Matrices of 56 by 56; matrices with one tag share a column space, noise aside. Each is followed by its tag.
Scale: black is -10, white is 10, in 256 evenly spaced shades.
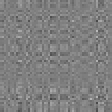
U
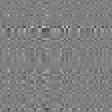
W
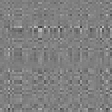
W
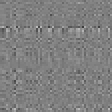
W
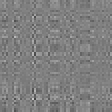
U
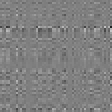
W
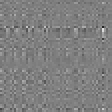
W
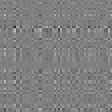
W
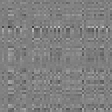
W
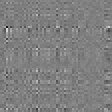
W
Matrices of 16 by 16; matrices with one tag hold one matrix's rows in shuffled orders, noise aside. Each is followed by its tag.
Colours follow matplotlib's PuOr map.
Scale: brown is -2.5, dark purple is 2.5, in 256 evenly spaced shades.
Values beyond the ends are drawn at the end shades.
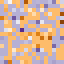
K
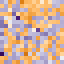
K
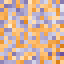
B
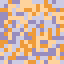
K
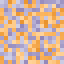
B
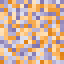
B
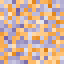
B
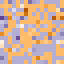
K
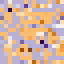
K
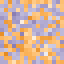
K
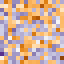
K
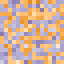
K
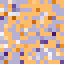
K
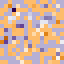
B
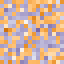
B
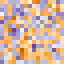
K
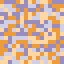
B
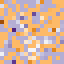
B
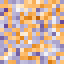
K
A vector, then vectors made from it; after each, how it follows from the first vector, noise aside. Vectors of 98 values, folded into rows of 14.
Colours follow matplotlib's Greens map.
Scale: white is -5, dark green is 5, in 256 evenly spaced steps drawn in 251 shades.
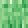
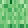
sign-scrambled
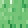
partly zeroed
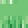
partly zeroed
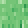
partly zeroed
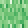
sign-scrambled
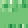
partly zeroed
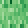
sign-scrambled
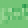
partly zeroed
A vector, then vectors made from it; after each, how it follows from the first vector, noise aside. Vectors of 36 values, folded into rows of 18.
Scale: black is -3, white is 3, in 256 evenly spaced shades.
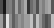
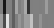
partly zeroed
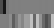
partly zeroed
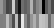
wrapped around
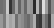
wrapped around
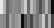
wrapped around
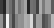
copied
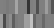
partly zeroed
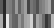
copied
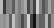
wrapped around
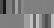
partly zeroed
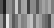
copied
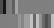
partly zeroed
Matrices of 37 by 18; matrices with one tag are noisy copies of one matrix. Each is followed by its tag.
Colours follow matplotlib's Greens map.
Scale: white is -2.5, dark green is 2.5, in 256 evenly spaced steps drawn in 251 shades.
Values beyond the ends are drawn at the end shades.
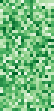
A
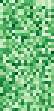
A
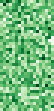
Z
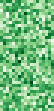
Z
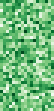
Z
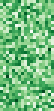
Z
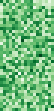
A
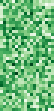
A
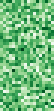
Z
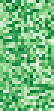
Z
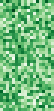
Z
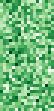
Z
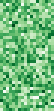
Z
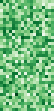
A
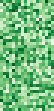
Z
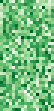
A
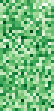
A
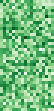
A
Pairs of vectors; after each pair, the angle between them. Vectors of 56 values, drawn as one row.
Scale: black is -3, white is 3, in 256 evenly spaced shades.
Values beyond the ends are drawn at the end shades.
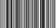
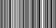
partly opposed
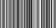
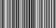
partly aligned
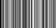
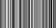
partly aligned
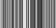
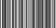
partly aligned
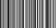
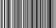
orthogonal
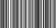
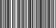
orthogonal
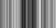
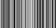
partly opposed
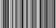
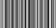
orthogonal
